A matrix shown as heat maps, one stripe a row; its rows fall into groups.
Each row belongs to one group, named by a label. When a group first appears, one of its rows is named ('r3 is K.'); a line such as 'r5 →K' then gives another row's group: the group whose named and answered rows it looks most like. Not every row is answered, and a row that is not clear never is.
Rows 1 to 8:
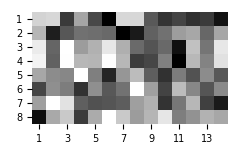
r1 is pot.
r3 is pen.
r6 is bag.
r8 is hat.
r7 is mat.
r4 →pen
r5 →pot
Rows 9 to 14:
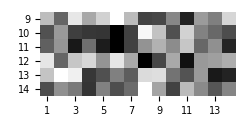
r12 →pen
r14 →bag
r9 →pen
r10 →bag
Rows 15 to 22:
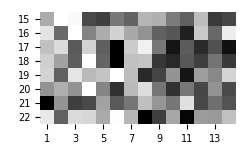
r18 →pot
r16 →pen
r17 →pot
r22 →pen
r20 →pot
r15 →mat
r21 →bag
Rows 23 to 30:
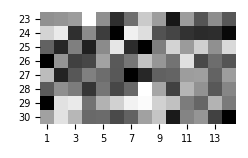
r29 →hat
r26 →bag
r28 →bag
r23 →pot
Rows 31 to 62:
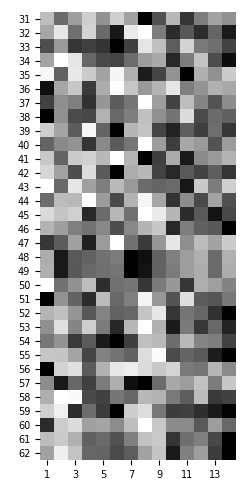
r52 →mat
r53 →pot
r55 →mat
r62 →mat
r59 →pot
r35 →pen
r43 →pen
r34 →mat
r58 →mat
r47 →hat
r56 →hat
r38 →bag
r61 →mat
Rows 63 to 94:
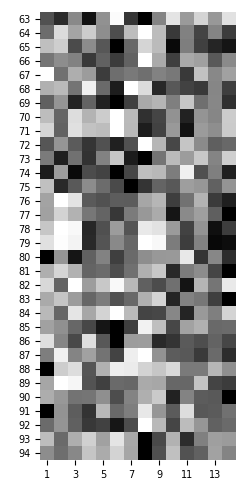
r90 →mat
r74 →bag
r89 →mat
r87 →pot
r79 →mat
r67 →pen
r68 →pot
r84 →pen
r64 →pot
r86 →pot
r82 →pen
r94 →pen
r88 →hat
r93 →pen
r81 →mat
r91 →bag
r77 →mat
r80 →bag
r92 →bag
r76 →mat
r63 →hat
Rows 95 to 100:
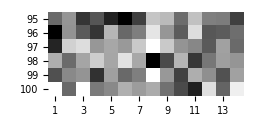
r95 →bag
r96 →bag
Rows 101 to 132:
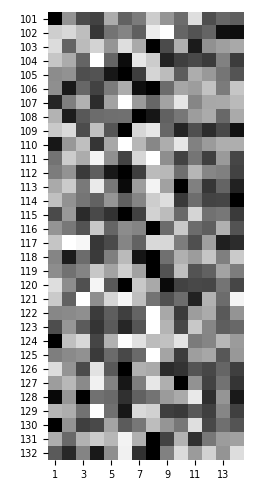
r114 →mat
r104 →pot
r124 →hat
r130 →bag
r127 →pot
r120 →pot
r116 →pen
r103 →pen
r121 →pen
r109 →pot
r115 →bag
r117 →mat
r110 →hat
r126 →pot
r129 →pot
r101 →bag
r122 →bag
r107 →hat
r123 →bag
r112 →bag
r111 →pot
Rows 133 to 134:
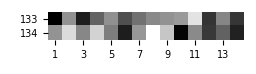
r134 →pot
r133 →bag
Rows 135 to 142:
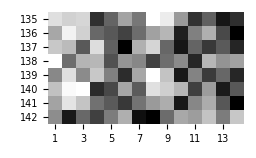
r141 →mat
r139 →pot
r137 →pot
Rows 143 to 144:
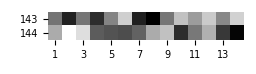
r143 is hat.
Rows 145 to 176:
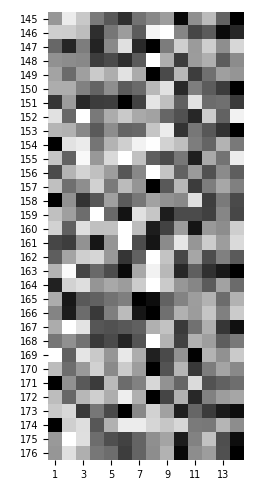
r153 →mat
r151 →bag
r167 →mat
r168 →bag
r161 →hat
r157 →pen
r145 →mat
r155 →pen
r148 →bag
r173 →pot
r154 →hat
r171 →bag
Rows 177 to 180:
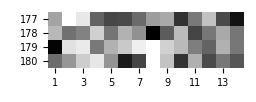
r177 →mat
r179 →hat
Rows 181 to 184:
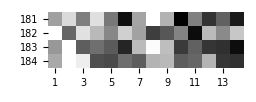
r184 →mat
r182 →pen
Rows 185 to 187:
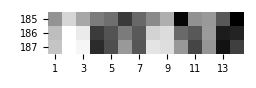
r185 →mat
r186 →mat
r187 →mat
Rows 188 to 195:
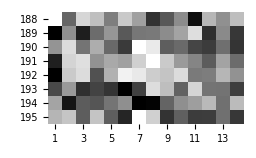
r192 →hat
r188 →pen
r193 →bag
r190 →pot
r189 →bag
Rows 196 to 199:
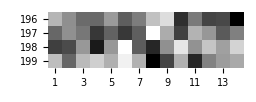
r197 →bag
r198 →hat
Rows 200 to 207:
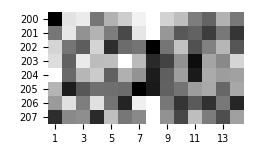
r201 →pot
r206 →pot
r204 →pen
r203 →pen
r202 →pen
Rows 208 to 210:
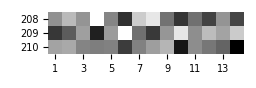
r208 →pot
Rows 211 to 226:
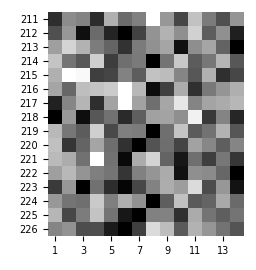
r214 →pen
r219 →pen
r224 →pen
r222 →mat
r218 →bag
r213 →mat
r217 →hat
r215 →mat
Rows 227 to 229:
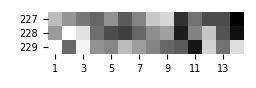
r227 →mat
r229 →pen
